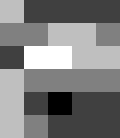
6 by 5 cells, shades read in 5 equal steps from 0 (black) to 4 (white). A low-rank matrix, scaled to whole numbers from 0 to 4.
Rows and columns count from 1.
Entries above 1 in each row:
1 5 4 5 1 2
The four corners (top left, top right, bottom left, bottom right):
3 1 3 1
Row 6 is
3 2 1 1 1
